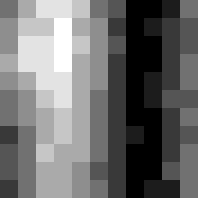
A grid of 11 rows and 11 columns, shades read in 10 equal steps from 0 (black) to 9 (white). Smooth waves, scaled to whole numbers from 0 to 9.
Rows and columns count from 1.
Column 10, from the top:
1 2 2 2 2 3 2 2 2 3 1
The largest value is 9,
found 3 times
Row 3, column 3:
8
